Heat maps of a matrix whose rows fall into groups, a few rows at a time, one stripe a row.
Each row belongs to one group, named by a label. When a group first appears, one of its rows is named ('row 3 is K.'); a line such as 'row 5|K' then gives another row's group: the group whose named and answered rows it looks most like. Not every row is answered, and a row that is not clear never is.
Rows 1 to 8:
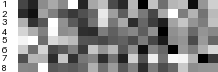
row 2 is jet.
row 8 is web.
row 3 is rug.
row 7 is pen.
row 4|rug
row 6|web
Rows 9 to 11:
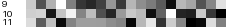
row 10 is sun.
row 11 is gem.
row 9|rug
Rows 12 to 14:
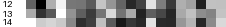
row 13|rug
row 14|rug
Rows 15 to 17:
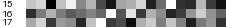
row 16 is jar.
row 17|gem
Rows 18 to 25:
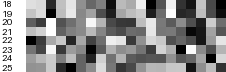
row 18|sun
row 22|jet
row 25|gem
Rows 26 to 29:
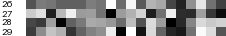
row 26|jar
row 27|sun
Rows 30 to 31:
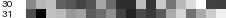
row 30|pen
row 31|jet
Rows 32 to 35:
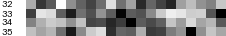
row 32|rug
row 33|pen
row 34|pen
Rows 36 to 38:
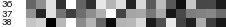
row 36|web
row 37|jar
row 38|sun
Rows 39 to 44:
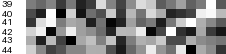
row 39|gem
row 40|jar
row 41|pen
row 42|sun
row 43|jar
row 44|gem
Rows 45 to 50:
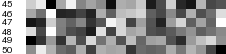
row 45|sun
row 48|web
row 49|jar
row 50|pen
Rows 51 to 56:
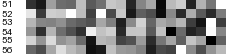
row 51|jet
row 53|gem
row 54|jar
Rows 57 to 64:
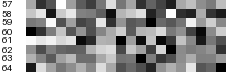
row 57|rug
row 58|sun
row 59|web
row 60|jet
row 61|rug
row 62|jar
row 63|rug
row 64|pen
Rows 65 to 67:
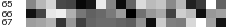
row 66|jet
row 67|pen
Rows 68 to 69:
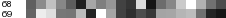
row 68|pen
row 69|pen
